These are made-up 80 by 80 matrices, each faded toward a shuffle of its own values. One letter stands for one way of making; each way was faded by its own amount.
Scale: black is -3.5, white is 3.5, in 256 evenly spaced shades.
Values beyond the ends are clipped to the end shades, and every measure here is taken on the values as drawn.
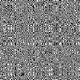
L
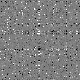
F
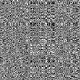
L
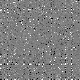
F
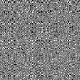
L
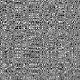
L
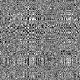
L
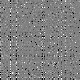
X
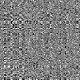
L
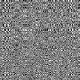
L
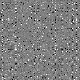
F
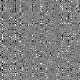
X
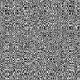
L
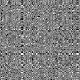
L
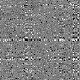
X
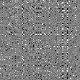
X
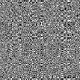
L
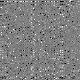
F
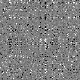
F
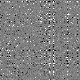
X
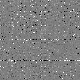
F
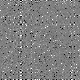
F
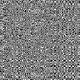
L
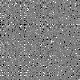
F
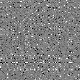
F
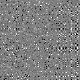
F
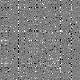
X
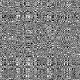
L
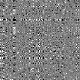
X
